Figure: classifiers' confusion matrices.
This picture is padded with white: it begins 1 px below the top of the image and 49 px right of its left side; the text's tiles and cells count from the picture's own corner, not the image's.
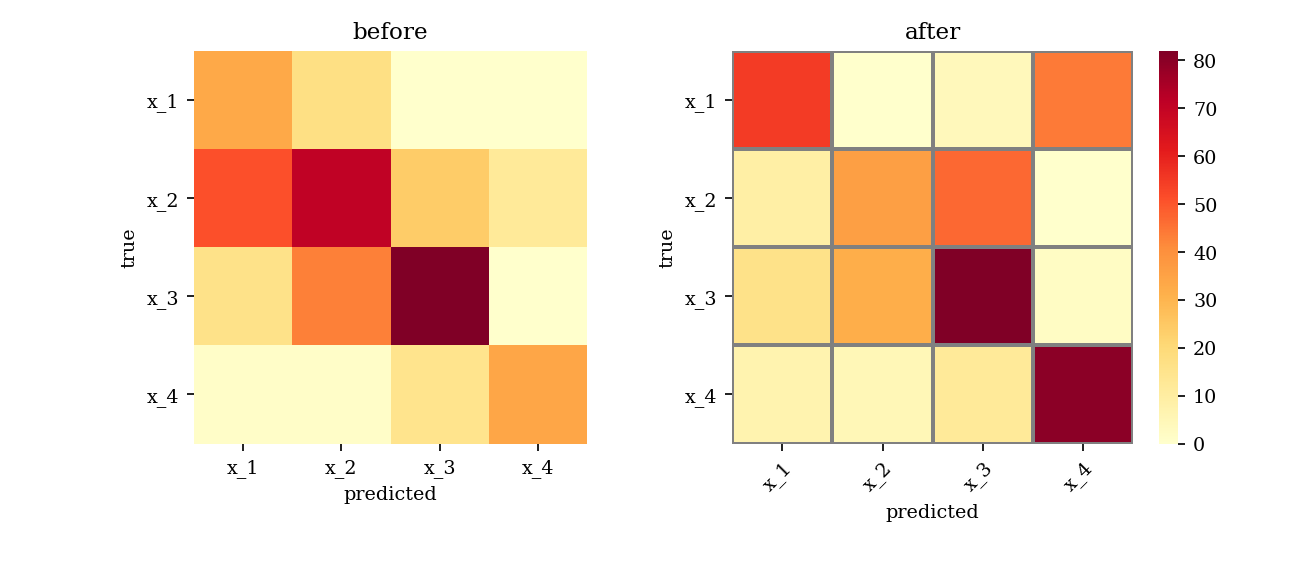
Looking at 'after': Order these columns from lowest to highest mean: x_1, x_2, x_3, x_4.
x_2, x_1, x_4, x_3
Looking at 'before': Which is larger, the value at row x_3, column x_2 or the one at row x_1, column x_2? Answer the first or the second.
the first
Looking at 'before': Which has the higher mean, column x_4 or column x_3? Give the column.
x_3
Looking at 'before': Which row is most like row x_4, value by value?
x_1
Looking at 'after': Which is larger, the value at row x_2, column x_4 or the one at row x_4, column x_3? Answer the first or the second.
the second
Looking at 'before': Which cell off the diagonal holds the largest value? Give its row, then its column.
x_2, x_1
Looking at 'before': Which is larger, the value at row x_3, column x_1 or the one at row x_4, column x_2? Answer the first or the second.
the first
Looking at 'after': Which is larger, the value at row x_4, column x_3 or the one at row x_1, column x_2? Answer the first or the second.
the first
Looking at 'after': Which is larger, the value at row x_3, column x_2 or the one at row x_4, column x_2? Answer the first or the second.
the first
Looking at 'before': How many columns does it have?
4
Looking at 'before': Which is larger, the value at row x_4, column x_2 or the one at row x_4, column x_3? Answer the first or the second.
the second
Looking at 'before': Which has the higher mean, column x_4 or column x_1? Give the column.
x_1
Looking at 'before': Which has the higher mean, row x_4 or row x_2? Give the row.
x_2
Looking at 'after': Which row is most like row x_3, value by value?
x_2
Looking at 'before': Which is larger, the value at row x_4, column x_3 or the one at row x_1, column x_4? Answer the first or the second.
the first
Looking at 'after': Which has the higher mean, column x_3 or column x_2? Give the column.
x_3
